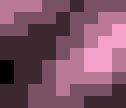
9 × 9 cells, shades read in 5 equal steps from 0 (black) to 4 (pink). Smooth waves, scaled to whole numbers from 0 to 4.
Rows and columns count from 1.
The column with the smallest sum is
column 1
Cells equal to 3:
19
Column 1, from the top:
3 3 2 1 1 0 0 1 1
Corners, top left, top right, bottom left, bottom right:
3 2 1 1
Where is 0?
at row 6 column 1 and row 7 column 1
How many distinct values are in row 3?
4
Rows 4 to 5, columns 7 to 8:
3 4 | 4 4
